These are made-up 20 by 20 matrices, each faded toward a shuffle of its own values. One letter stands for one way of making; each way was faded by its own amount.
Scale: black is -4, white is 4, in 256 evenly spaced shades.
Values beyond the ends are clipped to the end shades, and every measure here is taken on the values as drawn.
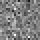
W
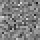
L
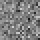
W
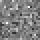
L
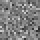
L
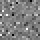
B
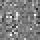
B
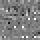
B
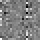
W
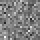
W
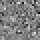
L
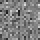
W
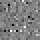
B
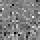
B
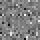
B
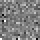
L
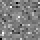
B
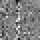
W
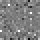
B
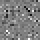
B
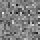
L
